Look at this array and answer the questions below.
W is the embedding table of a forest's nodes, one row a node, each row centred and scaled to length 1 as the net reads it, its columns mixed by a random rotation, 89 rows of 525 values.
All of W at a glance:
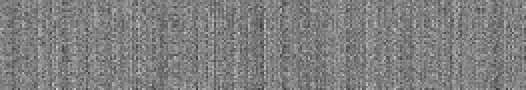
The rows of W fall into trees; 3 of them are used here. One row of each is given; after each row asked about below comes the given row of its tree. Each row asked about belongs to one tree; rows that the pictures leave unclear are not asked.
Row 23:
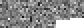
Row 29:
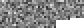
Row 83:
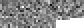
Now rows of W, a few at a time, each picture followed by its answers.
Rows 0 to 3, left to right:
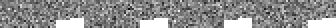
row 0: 83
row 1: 23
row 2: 29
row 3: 83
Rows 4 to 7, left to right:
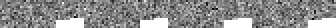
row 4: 83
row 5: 29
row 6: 23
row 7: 23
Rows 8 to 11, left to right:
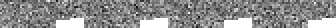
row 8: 83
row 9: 83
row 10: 83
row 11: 83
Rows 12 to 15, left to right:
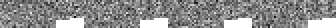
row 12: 83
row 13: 23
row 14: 23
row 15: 23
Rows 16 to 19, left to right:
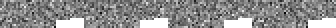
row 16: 29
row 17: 83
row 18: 23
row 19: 29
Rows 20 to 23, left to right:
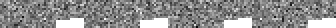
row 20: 23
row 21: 23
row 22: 83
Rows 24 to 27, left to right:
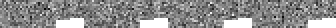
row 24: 23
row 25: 23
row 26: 23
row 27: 23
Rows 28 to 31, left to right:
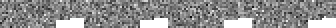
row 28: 29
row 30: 23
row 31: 29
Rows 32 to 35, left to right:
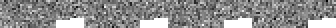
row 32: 83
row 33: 83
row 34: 23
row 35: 29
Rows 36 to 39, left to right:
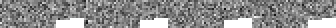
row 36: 23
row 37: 29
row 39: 83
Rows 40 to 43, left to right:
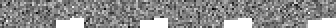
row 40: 29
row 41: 29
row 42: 23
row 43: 23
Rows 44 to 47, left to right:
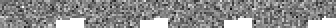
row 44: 83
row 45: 29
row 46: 29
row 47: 29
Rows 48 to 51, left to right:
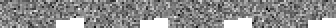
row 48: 83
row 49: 29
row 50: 83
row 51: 29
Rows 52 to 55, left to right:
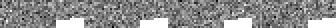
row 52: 29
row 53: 83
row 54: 23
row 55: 23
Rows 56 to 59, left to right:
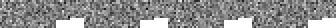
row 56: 29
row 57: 29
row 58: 29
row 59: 29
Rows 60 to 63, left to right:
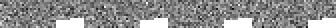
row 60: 83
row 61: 83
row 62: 23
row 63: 29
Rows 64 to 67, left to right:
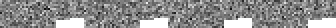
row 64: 23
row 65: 83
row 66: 29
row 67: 23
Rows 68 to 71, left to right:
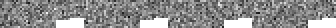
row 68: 23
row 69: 29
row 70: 29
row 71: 29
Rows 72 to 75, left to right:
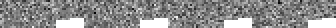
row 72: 23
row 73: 23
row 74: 83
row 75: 23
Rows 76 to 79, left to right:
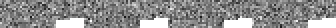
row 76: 23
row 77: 29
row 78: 29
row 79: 83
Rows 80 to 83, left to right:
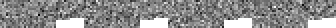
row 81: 29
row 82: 29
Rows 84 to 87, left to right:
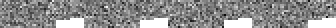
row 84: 23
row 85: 83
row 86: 29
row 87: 83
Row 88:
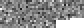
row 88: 29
